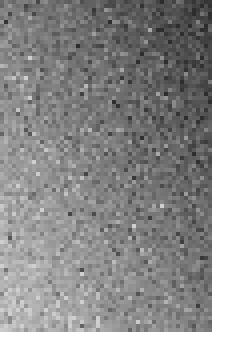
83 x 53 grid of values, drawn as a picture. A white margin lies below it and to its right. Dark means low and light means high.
The field climbs toward the bottom left. No single row or column stands out from its neighbours. The texture is fine-grained noise. The bottom left is the ninth with the highest average. The histogram is bell-shaped. The top right is the ninth with the lowest average.
